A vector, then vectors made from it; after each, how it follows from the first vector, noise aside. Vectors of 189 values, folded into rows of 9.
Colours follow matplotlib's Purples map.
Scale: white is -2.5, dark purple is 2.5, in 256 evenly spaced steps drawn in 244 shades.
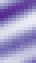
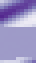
partly zeroed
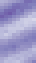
shrunk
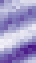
reversed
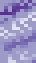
partly zeroed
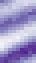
reversed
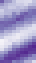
reversed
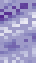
partly zeroed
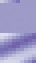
partly zeroed
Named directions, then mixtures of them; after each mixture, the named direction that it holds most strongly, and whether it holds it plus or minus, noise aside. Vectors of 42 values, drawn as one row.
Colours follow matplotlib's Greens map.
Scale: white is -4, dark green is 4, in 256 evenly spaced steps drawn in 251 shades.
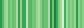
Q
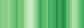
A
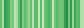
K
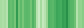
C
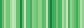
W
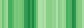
A, minus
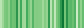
Q, minus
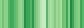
A, minus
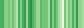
Q, plus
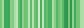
K, plus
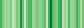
W, plus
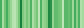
K, plus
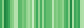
K, plus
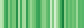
Q, minus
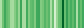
Q, minus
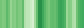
A, plus
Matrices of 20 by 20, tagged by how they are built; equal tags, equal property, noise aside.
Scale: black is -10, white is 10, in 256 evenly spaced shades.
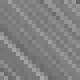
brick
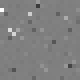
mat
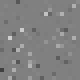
mat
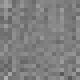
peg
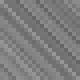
brick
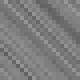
brick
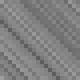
brick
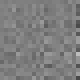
peg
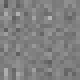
peg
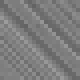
brick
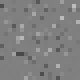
mat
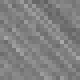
brick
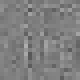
peg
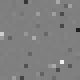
mat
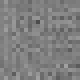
peg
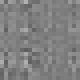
peg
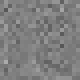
peg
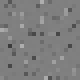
mat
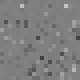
mat
